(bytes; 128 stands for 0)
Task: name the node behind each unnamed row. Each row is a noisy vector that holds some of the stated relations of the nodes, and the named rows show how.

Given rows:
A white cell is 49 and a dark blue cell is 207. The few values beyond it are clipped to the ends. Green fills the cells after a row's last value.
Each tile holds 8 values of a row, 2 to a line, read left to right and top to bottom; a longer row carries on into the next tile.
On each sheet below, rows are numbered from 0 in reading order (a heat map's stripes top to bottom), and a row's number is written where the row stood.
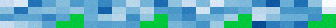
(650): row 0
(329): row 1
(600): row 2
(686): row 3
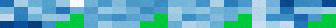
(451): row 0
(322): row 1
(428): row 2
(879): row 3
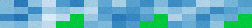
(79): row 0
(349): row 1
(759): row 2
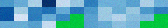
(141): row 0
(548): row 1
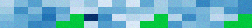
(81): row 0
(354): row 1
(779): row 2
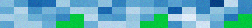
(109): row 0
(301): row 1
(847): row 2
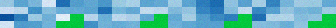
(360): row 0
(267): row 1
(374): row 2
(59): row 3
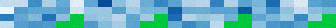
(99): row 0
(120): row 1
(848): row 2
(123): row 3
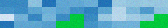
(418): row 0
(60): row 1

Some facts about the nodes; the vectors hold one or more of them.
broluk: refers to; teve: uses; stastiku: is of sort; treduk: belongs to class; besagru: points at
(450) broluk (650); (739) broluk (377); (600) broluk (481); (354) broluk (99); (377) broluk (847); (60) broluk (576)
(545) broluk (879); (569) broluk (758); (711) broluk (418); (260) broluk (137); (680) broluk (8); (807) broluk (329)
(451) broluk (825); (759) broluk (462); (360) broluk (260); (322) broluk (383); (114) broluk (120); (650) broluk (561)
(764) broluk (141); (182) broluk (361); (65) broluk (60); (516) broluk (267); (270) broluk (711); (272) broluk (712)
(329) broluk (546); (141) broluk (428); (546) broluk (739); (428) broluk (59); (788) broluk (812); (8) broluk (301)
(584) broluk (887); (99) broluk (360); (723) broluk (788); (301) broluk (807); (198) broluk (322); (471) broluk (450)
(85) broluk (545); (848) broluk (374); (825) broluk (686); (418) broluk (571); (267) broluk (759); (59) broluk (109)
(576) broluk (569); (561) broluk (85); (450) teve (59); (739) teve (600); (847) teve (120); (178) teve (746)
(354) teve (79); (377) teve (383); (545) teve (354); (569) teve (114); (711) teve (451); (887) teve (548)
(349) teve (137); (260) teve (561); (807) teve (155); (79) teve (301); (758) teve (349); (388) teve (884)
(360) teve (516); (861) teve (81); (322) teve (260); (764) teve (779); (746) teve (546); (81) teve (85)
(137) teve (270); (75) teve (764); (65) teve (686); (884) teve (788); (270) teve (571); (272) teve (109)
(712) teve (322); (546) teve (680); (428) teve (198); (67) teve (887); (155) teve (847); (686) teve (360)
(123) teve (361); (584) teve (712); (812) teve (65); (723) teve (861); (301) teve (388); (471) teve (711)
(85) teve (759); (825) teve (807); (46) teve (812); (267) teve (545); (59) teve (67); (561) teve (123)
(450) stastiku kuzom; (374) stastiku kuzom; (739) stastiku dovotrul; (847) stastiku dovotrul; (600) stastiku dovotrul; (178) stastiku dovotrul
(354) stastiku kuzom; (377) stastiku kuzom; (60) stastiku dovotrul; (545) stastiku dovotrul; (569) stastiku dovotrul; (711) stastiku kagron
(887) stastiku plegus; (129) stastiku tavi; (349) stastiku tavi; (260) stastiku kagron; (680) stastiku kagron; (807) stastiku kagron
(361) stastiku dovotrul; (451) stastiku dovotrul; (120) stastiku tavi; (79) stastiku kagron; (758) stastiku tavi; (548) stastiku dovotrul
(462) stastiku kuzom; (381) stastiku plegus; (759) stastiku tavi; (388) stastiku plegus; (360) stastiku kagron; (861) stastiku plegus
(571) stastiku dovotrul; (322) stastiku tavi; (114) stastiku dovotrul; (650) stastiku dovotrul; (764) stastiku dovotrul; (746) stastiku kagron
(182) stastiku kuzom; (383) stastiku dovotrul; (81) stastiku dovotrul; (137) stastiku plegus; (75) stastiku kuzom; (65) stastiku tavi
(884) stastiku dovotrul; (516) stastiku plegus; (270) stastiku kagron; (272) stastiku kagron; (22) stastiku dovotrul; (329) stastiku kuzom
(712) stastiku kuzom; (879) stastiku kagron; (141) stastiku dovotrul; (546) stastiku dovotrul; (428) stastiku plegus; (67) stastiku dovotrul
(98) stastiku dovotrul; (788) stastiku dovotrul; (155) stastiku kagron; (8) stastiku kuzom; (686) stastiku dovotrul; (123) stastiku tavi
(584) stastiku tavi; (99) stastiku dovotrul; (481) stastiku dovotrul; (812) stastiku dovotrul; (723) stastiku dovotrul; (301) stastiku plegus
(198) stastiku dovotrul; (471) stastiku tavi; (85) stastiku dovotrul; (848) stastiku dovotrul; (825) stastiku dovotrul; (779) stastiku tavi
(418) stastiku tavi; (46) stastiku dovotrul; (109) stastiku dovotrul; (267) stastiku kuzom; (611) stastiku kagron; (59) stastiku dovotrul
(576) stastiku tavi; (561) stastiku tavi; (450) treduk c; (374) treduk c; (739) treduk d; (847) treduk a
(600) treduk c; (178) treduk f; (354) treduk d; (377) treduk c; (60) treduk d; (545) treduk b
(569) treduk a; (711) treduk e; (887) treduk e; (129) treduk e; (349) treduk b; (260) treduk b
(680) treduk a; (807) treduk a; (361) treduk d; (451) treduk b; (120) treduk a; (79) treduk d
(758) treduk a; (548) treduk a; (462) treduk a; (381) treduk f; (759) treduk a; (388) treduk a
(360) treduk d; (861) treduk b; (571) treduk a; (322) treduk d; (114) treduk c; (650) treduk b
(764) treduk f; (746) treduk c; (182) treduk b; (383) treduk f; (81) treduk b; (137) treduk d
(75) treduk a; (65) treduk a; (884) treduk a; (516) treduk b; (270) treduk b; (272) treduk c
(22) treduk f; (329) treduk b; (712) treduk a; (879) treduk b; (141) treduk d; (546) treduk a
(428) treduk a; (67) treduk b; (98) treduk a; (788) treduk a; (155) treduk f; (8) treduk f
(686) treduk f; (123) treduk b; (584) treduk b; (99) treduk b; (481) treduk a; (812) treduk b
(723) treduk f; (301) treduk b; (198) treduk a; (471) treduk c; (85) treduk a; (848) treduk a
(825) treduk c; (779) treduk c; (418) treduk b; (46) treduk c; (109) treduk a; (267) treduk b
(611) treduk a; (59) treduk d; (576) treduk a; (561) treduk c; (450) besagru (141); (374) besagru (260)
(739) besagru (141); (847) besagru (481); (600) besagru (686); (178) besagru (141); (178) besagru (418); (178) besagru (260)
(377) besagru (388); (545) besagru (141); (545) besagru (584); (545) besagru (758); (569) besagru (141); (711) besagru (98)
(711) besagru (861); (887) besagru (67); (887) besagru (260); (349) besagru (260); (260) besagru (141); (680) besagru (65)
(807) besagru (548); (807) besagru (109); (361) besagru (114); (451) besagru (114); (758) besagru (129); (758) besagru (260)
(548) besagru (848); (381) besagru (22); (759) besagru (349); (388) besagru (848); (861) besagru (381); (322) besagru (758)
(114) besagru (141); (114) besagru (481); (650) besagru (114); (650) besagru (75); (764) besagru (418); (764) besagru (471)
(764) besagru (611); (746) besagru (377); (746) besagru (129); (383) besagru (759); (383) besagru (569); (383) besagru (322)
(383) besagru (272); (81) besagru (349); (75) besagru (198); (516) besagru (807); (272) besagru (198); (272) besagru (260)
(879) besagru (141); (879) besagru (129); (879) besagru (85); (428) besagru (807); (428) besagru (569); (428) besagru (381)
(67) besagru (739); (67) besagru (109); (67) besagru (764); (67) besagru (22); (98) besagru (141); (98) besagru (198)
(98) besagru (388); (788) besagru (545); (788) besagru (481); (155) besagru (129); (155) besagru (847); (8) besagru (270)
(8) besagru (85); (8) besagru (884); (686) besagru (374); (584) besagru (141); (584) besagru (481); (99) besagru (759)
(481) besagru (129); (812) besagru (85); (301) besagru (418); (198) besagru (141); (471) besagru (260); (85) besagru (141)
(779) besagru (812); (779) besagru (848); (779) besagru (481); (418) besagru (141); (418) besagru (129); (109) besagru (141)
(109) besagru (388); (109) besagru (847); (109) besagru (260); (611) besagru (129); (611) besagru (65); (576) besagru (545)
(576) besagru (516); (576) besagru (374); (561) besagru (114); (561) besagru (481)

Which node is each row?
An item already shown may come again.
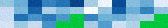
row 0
(879)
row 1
(788)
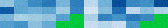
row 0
(377)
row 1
(879)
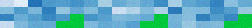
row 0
(450)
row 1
(8)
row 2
(739)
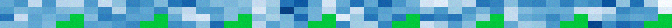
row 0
(22)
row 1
(584)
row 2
(712)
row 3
(812)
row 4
(758)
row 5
(471)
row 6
(887)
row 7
(686)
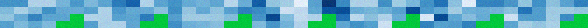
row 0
(759)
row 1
(109)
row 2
(548)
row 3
(680)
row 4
(848)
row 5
(711)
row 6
(301)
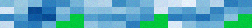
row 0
(260)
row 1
(178)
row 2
(471)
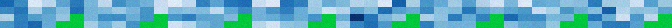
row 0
(270)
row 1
(178)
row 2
(561)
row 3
(545)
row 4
(272)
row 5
(569)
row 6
(764)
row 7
(182)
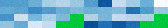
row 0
(884)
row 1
(825)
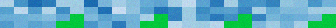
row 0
(361)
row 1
(516)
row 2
(85)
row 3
(381)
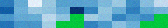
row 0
(65)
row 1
(569)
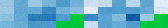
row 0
(349)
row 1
(99)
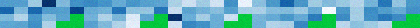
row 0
(129)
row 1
(388)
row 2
(723)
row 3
(383)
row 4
(85)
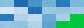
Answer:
(137)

